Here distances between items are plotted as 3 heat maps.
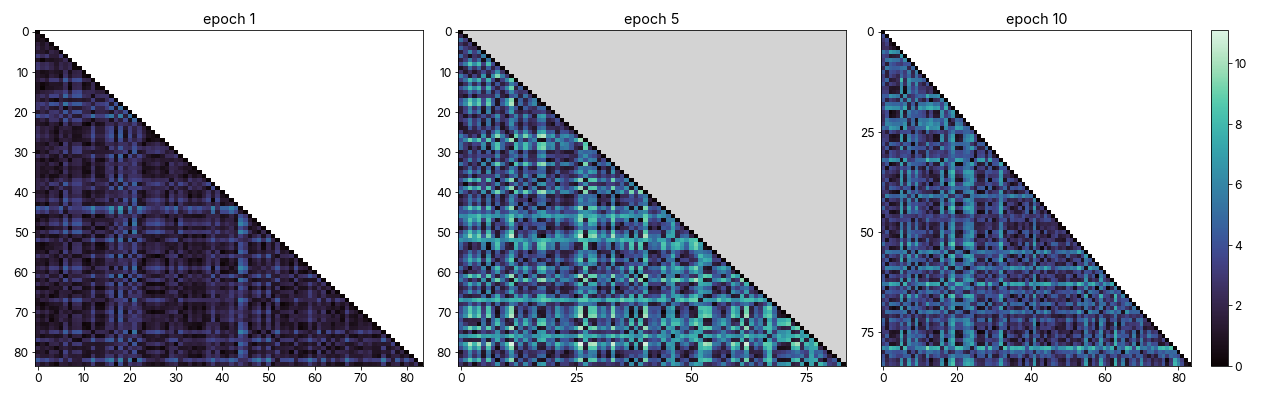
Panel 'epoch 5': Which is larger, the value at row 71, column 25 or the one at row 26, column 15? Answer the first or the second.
the first
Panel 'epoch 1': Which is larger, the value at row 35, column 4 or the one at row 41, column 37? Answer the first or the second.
the second
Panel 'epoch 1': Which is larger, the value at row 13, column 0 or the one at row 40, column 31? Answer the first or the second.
the second
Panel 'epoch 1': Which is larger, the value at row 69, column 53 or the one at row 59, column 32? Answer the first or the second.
the second
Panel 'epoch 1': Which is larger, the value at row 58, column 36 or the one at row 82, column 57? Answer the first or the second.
the second
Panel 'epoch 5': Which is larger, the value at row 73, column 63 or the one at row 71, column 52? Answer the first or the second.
the second
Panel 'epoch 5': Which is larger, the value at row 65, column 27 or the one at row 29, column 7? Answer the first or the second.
the second
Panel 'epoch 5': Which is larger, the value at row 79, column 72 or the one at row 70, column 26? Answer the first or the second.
the second
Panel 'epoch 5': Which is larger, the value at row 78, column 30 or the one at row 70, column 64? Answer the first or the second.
the first
